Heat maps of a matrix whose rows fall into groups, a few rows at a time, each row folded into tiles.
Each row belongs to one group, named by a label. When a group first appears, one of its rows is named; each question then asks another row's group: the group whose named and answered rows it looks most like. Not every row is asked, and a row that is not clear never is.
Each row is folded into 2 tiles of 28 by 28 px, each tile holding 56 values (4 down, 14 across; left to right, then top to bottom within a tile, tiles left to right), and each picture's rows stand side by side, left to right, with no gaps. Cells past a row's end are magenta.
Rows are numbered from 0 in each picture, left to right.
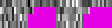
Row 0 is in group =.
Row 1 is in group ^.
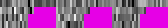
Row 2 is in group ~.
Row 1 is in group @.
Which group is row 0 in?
=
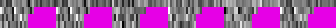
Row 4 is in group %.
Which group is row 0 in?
=
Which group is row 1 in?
=
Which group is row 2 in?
~
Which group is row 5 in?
=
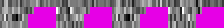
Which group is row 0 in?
~
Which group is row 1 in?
=
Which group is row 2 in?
~
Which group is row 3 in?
=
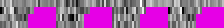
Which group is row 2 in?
%
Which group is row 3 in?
%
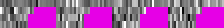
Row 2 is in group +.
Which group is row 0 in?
=
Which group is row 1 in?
^
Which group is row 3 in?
%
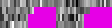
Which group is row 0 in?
+
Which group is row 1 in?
~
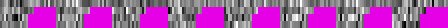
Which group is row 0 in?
~
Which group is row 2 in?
=
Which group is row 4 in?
+
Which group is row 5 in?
^
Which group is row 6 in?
^
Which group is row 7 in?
@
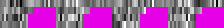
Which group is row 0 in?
~
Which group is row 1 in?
^
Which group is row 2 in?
+
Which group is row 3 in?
^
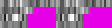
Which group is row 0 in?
^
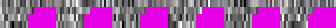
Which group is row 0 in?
@
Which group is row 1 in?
^
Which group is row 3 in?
+
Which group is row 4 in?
~
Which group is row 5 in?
@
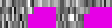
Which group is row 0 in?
%
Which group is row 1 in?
^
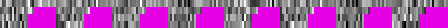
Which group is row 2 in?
%
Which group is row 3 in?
~
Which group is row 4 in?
^
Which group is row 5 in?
+
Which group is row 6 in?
~
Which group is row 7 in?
@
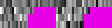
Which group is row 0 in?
=
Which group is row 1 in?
@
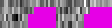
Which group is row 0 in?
~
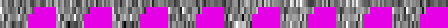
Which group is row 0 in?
@
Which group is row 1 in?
@
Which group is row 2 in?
@
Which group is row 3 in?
=
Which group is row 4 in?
+
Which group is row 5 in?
^
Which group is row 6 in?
^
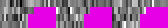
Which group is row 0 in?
~
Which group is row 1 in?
=
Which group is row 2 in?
+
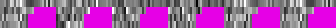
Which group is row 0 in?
^
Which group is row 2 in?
=
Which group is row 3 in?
=
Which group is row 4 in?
^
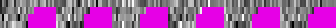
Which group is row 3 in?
+
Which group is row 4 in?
@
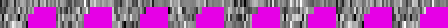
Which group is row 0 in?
+
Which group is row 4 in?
~
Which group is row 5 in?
^
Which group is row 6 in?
+
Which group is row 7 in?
+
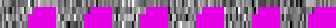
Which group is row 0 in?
%
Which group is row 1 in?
@
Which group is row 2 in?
^
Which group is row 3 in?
+
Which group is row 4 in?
=
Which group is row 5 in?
~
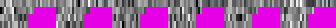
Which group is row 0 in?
%
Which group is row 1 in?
@
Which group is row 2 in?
~
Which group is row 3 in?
=
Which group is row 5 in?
^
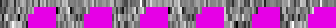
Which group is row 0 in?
+
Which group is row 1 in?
%
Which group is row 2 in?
%
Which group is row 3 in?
%
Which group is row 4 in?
@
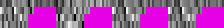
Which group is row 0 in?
=
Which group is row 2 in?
=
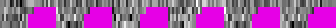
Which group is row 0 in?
~
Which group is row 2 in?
+
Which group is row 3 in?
%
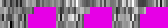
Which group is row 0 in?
~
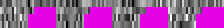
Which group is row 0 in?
=
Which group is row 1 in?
~
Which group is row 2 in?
~
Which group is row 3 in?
@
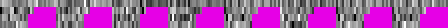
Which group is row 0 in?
%
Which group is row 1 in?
%
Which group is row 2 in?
=
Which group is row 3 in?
~
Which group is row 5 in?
@
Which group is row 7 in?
+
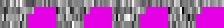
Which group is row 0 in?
^
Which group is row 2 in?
^
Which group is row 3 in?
%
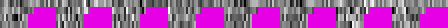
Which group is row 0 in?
~
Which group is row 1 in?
%
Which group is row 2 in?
=
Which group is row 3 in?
@
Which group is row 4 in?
~
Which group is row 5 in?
~
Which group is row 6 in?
%
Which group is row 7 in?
%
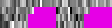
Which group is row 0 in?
+
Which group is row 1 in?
%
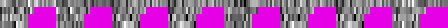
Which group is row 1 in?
=
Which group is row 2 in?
+
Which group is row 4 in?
~
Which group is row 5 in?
+
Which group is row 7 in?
^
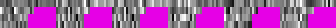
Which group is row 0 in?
=
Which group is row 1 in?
%
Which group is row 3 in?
^
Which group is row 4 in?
@
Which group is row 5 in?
^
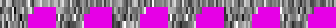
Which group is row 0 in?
%
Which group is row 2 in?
+
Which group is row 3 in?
@
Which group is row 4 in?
+
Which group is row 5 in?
@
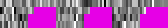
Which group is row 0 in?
%
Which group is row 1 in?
^
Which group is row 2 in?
+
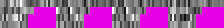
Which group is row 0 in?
^
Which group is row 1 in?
=
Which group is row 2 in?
=
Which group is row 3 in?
~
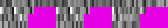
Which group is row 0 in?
=
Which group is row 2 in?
@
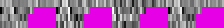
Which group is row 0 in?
%
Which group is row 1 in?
%
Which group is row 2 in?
@
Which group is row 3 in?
%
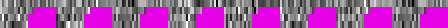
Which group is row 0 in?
@
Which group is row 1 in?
+
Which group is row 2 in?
~
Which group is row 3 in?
^
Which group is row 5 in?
@
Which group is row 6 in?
%
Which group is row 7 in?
~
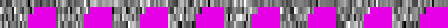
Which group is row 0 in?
=
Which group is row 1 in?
%
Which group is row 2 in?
%
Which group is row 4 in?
^
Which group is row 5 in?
=
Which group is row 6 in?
+
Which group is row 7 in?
@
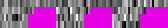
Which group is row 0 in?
~
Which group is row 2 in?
@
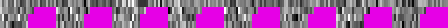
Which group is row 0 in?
@
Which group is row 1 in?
=
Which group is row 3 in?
%
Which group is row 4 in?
=
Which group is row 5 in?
~
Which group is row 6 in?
@
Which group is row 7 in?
~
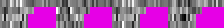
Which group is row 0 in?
^
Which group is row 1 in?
=
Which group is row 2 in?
^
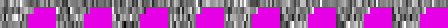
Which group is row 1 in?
=
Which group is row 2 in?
@
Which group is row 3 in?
%
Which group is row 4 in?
^
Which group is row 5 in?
+
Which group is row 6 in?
+
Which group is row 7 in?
+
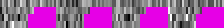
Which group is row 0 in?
+
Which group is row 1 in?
~
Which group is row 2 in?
~
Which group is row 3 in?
@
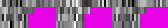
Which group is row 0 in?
~
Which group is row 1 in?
^
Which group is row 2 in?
~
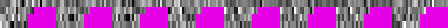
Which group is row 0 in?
@
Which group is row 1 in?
~
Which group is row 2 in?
~
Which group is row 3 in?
%
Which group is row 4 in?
=
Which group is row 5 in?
=
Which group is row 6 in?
=
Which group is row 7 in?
+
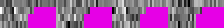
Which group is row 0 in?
=
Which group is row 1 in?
@
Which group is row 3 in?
~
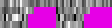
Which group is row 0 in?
^
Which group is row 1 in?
+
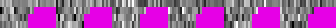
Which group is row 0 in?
%
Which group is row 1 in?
+
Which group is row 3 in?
=
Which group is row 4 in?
+
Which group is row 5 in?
@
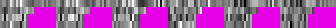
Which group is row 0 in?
^
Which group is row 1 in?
^
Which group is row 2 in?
^
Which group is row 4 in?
~
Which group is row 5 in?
~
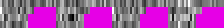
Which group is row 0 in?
@
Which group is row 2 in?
@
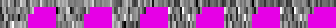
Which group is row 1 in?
%
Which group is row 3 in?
=
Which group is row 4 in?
=
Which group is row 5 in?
=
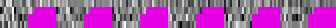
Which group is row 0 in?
%
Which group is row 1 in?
%
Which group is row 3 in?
@
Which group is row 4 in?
+
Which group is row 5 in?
~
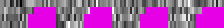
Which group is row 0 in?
~
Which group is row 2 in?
@
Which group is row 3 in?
^
